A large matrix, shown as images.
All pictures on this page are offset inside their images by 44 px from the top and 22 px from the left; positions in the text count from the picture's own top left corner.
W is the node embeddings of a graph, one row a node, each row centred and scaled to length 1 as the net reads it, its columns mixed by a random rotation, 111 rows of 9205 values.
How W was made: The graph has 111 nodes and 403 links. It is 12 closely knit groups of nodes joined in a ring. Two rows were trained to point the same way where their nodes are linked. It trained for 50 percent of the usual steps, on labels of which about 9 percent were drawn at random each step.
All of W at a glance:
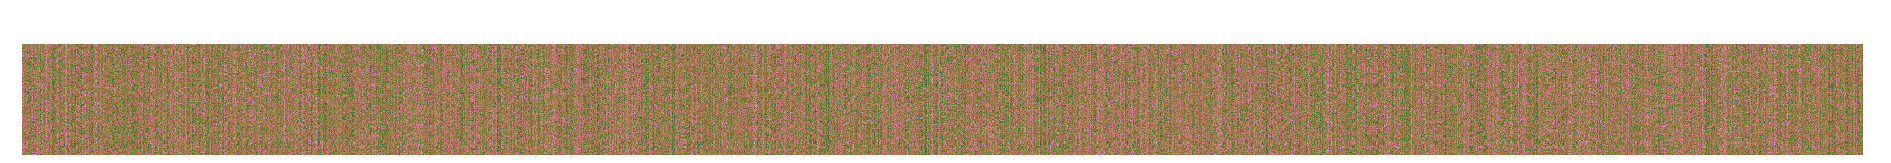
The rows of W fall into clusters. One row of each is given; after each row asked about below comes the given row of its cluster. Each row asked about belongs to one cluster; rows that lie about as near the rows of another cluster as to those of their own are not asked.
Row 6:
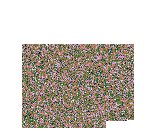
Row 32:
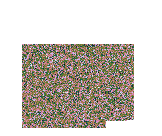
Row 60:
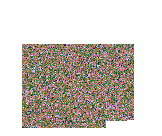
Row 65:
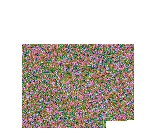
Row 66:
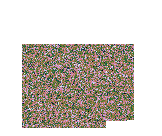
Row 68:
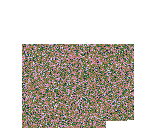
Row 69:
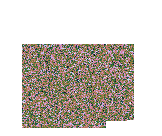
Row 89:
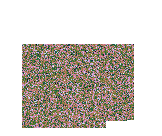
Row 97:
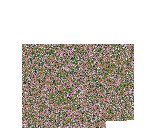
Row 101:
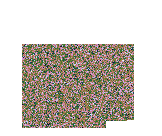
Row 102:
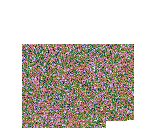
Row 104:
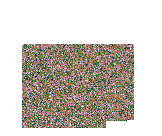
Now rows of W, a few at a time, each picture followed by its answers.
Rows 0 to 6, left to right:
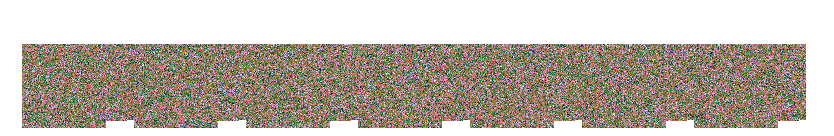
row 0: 60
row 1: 32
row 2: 97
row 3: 89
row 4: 89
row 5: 6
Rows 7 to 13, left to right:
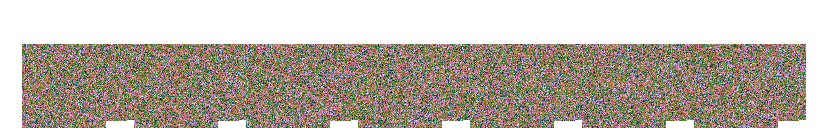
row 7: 68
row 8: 32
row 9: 6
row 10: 66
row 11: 104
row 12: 65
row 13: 66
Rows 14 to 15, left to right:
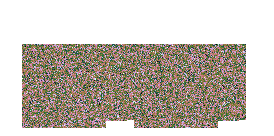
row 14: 89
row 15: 69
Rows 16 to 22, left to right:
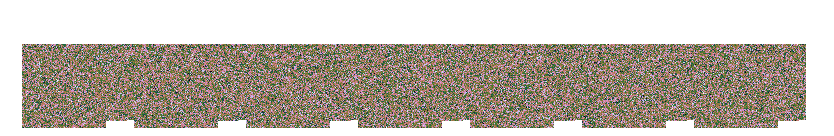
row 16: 60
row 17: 69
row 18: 32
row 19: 66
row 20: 68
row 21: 6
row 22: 66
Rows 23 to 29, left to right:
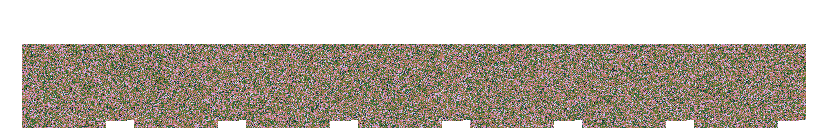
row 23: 89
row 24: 102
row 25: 60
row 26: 102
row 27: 97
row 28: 32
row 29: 6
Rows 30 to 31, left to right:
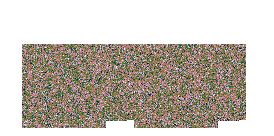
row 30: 101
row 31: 104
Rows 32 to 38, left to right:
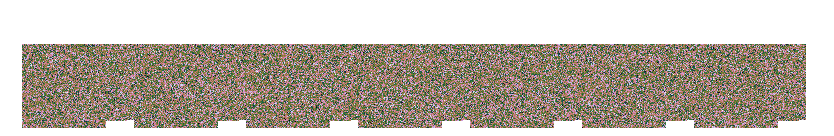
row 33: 65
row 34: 60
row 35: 68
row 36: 32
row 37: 68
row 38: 102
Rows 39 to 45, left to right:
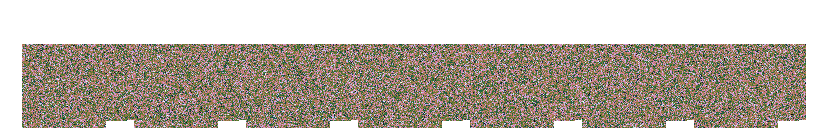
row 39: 68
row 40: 101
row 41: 101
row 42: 101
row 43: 6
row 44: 69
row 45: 89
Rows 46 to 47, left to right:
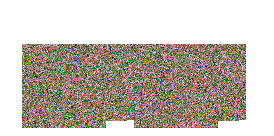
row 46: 65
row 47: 69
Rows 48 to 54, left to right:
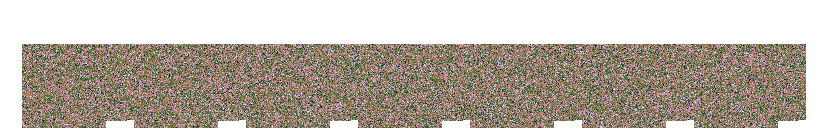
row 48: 32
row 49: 32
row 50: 6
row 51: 104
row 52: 68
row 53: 102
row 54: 69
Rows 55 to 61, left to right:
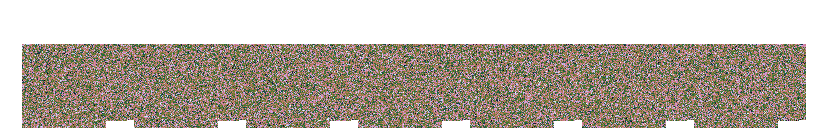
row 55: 102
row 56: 89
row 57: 102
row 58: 32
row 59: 65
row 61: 104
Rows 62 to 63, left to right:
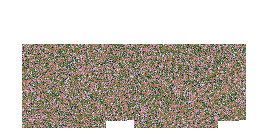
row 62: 104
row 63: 65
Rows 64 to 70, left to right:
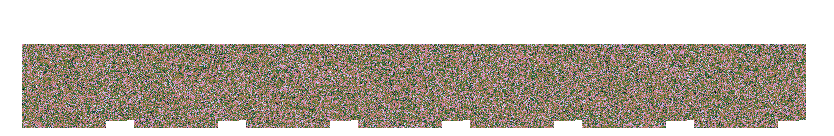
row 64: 101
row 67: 97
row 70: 65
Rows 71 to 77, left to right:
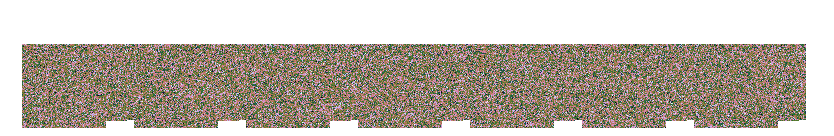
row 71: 66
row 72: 65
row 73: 6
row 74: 32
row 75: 66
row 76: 65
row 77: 101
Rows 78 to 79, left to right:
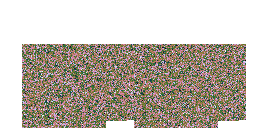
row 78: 101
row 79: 97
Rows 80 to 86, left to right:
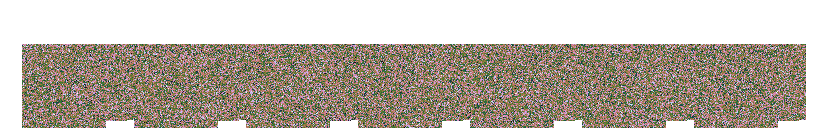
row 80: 6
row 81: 68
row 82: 104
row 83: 69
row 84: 60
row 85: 66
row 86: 102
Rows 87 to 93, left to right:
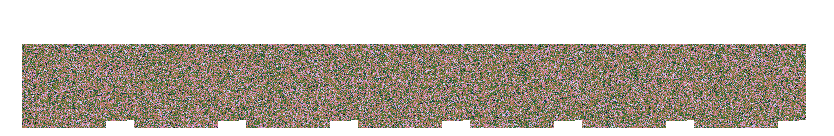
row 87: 66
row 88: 97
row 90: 69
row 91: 101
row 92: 101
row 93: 69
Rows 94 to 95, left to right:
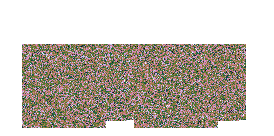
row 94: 32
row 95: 68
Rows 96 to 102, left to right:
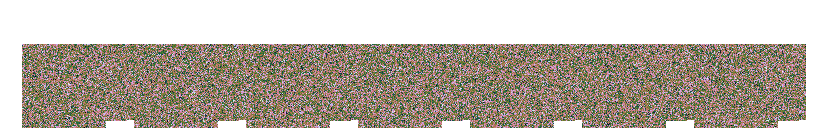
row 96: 65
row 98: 97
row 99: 97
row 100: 6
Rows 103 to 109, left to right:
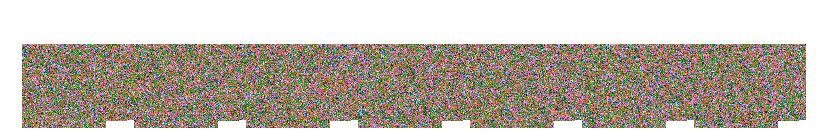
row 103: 102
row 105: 60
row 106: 101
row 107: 32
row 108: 6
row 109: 101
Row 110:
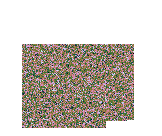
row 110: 65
